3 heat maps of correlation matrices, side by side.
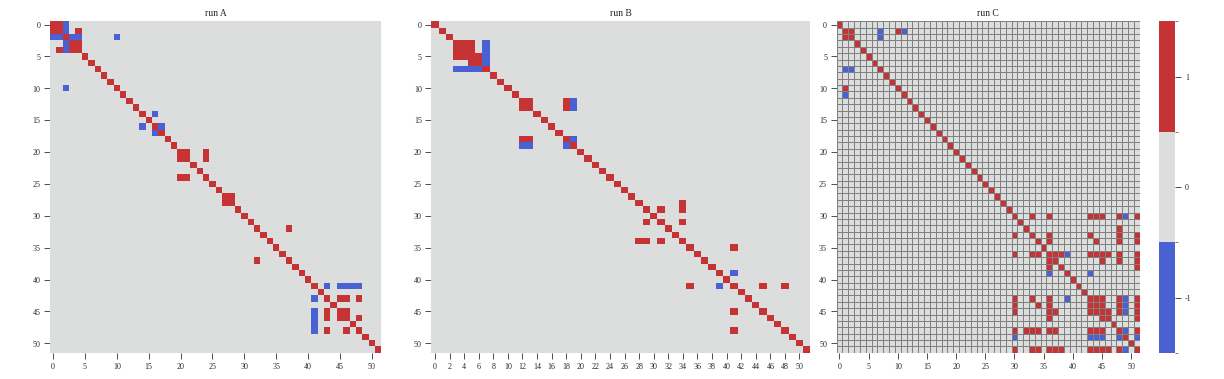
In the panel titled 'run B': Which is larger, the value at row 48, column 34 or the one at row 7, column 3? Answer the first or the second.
the first
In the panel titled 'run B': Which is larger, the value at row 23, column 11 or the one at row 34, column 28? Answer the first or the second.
the second
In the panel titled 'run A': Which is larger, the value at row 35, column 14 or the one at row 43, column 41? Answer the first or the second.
the first
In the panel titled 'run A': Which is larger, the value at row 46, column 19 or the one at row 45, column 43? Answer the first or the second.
the second
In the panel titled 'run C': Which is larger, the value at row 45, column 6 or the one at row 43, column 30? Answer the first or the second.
the second
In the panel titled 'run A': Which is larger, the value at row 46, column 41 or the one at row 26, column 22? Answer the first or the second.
the second
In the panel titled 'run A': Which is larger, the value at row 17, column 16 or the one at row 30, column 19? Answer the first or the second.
the second
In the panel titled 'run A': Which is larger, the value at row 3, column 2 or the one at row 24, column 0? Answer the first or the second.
the second
